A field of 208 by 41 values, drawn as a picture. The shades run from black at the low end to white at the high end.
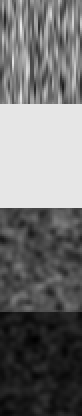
The table splits into 4 rows of 1 panel. Panel 1,1: middling, streaked downward, strong in contrast. Panel 2,1: very high, flat. Panel 3,1: low, blotchy. Panel 4,1: very low, blotchy, faint in contrast.
